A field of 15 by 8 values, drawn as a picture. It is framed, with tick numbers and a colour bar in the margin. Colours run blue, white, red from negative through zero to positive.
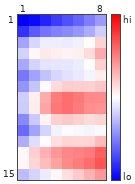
Ninth with the lowest average: top left. Slope: up to the bottom right. Stripes: horizontal, repeating 3 times. Lone odd cells: none. Average level on the scale: 50%. Ninth with the highest average: bottom right.
